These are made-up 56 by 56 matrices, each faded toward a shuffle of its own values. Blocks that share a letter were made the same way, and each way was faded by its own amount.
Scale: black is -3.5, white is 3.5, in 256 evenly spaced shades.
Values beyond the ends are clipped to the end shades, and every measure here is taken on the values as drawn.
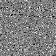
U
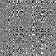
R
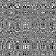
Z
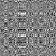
Z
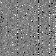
R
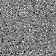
U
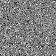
U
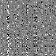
R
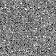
U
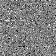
U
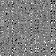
R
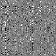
R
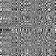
Z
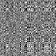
Z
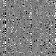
R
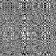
Z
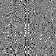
R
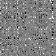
R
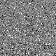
U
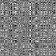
Z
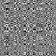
Z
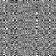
Z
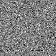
U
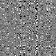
R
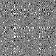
R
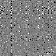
R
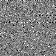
U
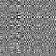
Z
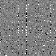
R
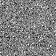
U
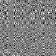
Z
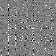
R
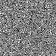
U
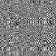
Z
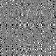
R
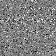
U
